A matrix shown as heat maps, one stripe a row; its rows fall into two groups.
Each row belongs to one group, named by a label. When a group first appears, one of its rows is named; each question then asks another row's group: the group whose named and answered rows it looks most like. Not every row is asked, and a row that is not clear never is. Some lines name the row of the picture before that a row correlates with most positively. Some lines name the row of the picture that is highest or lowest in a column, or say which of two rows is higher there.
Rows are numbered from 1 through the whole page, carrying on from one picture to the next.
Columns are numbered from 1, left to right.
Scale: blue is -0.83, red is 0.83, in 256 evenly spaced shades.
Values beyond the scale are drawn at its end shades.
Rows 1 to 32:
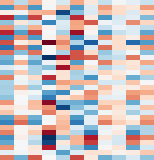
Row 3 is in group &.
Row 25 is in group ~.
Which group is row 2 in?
~
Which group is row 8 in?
~
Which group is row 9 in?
&
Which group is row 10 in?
~
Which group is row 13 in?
~
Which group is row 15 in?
~
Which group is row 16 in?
&
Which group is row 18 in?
~
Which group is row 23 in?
&
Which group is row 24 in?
~
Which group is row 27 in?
&
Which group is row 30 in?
&
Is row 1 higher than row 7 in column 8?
Yes
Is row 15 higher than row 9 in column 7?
Yes
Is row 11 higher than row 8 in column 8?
No
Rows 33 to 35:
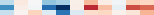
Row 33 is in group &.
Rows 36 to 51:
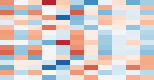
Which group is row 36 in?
&
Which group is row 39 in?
&
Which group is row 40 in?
~
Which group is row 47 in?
~
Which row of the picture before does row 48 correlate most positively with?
35
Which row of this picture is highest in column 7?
49
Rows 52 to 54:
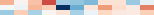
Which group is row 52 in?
&
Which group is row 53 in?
&
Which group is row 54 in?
~
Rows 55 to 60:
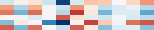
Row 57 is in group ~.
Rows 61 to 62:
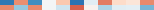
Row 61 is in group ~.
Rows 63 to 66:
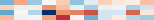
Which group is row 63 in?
~
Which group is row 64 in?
&
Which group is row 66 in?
&
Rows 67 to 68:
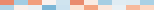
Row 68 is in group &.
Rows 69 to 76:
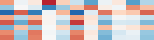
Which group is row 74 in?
~
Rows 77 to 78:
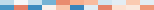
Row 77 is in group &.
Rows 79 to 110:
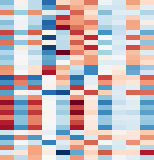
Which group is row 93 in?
&
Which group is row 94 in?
~
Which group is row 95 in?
~
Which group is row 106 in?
~
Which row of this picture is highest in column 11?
109
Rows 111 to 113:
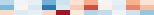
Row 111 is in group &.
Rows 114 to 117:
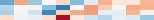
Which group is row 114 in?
~
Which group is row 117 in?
&
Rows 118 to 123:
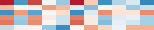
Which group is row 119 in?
&
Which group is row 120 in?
~
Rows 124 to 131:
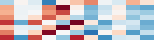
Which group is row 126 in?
&
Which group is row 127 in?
&
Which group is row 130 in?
&
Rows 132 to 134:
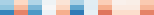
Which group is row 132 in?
~
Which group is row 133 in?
~
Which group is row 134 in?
~
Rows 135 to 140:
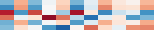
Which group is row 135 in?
~
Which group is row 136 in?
~
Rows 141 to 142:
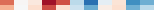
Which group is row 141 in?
&
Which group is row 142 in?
&
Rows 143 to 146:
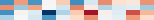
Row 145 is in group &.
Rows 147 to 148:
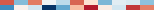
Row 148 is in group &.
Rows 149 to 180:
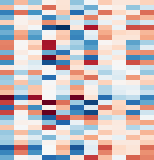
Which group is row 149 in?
~
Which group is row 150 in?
&
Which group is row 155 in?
~
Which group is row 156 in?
~
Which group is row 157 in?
&
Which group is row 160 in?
&
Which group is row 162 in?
&
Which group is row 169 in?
&
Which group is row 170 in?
~
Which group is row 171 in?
&
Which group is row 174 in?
&
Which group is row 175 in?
~
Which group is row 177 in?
~
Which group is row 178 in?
~
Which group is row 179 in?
~
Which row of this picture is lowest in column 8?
168
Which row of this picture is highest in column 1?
168
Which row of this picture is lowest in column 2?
168
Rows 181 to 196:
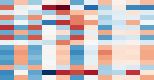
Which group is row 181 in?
~
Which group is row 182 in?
&
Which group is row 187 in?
~
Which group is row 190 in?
~
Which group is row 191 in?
~
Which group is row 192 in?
~
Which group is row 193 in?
~
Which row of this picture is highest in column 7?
195
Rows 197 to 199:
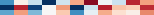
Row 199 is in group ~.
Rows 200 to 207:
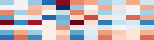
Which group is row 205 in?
&
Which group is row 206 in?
~
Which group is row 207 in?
~
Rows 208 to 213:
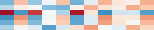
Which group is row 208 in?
~
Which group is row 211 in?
~
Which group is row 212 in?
~
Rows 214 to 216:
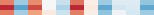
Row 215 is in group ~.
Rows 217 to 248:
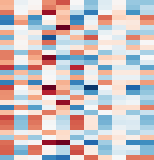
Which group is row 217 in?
&
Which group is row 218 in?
&
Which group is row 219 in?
&
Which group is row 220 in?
~
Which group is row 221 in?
~
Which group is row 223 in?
&
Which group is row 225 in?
&
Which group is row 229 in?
&
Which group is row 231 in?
~
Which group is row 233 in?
~
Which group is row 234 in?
&
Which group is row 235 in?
&
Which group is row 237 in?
&
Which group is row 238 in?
~
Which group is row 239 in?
&
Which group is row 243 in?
&
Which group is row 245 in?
&
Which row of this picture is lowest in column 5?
248
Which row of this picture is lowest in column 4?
224
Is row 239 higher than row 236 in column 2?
Yes
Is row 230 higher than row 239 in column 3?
Yes
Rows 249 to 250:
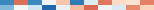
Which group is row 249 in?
~
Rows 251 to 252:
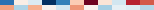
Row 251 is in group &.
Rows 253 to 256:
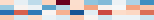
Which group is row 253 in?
&
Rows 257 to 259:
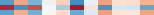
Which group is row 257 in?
~
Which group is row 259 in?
~
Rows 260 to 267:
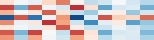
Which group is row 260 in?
&
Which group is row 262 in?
&
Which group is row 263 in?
~
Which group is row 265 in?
&
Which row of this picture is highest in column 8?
263
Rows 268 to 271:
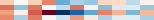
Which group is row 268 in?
&
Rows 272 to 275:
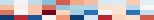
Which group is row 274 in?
&
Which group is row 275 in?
~
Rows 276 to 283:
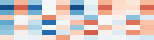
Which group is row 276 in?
~
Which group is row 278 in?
~
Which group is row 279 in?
&
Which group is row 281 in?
~
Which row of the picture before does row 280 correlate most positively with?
272
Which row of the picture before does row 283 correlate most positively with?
274
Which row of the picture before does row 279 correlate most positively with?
274
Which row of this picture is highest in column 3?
279
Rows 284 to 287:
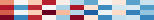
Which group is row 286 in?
&
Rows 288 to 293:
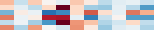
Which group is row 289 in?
&
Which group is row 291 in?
&
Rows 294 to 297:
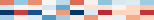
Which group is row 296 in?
~
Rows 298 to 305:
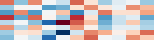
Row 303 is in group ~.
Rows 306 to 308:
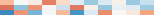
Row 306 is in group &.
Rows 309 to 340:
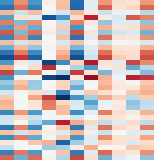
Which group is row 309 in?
~
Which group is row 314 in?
~
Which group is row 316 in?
~
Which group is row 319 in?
~
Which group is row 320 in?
~
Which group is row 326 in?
~
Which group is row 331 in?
~
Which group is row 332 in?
~
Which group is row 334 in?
~
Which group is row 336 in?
~
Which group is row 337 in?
&
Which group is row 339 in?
~
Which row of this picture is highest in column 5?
333
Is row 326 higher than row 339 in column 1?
Yes
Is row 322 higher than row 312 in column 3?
Yes
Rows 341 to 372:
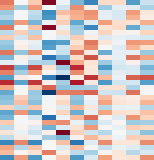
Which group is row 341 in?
&
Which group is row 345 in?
~
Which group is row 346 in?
&
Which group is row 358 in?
&
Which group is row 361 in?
~
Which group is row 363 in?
~
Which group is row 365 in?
&
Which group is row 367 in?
&
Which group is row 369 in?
~
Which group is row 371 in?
&
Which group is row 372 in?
~
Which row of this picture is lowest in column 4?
359
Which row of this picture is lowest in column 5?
356
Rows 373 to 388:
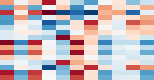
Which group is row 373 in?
&
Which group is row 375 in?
&
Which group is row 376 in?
~
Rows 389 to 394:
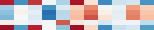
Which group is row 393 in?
&
